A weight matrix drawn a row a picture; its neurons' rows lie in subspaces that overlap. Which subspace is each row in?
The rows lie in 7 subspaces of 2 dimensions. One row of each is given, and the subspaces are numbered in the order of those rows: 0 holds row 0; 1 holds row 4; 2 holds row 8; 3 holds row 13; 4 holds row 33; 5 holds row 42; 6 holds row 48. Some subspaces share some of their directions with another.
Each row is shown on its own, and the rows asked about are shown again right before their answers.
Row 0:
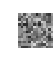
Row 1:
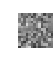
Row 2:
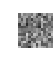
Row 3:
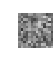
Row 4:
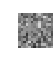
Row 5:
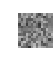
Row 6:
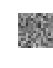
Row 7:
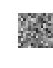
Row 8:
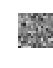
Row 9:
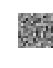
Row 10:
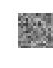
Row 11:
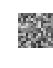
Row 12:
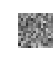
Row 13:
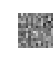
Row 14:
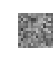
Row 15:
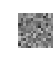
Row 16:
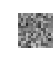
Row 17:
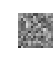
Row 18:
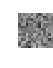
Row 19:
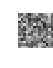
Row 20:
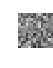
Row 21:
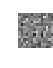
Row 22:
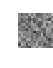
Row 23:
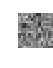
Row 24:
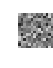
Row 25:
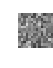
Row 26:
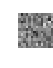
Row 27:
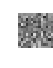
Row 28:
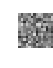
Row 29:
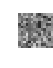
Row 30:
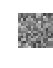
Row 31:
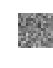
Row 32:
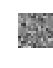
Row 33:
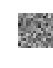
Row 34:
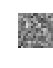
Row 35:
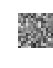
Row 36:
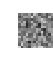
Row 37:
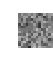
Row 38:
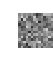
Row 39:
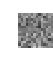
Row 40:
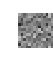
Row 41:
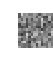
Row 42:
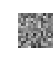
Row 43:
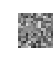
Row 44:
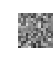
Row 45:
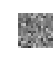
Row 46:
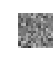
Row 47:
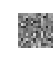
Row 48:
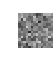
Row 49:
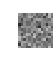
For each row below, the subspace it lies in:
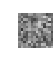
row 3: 1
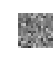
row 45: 2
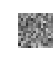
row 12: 1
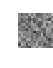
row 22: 3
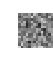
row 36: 6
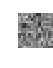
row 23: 2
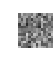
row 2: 3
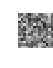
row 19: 0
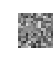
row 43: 1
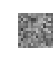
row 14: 1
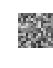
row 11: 2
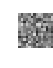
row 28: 5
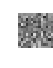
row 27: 5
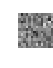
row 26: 3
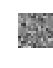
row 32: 2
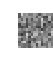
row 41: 3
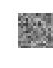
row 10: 0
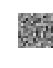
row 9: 5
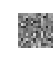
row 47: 5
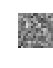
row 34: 6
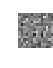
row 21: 5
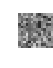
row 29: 1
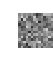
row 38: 6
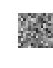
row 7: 1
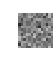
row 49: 4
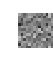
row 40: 4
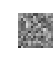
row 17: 6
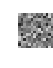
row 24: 4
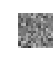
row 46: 2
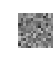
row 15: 4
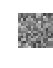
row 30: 6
